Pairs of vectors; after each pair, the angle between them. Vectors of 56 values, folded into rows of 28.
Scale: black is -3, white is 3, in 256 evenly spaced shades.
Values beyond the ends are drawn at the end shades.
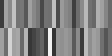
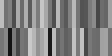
nearly opposite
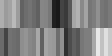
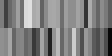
partly opposed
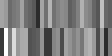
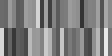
nearly opposite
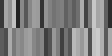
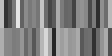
partly opposed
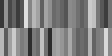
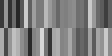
nearly parallel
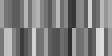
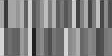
partly opposed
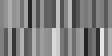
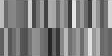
partly opposed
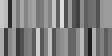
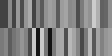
partly opposed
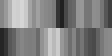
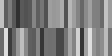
partly opposed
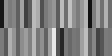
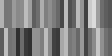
partly opposed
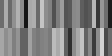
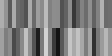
orthogonal
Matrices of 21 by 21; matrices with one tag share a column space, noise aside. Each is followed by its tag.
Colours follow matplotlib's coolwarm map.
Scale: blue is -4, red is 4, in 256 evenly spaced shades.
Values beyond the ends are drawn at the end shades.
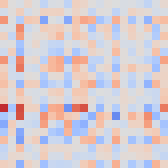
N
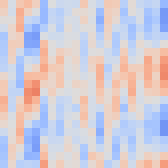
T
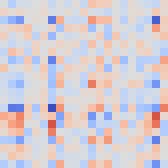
N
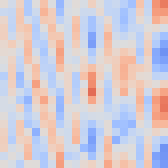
T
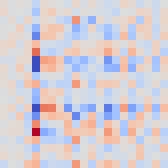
N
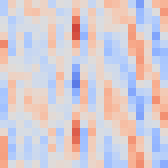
T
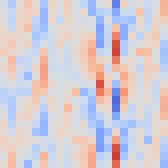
T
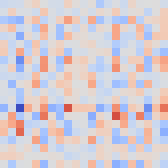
N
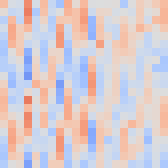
T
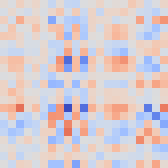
N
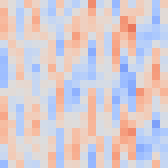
T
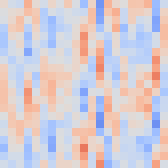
T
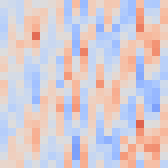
T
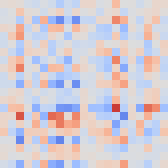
N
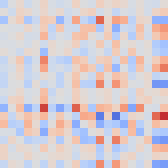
N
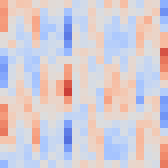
T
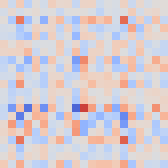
N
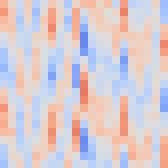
T
